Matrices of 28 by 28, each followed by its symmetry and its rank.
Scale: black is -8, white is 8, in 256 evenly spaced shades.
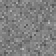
symmetric, full rank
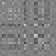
symmetric, rank three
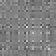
symmetric, rank three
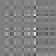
neither, rank one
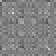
symmetric, rank three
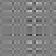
neither, rank one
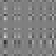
neither, rank one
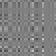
neither, rank one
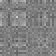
symmetric, rank three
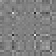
symmetric, rank three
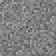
symmetric, full rank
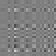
neither, rank one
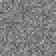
symmetric, full rank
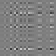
neither, rank one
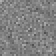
symmetric, full rank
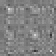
symmetric, rank three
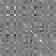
symmetric, rank three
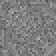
symmetric, full rank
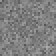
symmetric, full rank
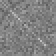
symmetric, full rank
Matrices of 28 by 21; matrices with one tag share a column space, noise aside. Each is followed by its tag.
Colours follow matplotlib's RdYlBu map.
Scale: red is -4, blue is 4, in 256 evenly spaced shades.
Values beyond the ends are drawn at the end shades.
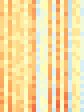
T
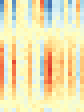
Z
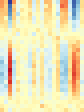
Z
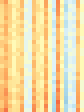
T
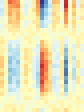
Z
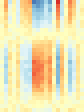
Z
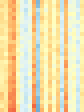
T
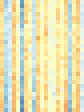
T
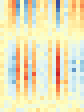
Z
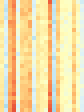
T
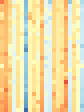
T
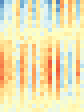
Z
